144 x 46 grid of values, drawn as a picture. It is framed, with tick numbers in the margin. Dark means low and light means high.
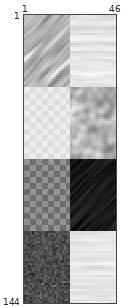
The table splits into 4 rows of 2 panels. Panel 1,1: high, slanting up to the right. Panel 1,2: very high, streaked across, faint in contrast. Panel 2,1: very high, checkered, faint in contrast. Panel 2,2: high, blotchy. Panel 3,1: middling, checkered. Panel 3,2: very low, slanting up to the right, faint in contrast. Panel 4,1: low, fine-grained. Panel 4,2: very high, streaked across, faint in contrast.
